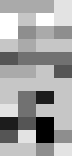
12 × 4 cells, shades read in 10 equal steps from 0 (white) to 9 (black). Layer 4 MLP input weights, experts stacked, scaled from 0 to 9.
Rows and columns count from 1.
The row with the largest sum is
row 10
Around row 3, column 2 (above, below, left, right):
2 3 0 3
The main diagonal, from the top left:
3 2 3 2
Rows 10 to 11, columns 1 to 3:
8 6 9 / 6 1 9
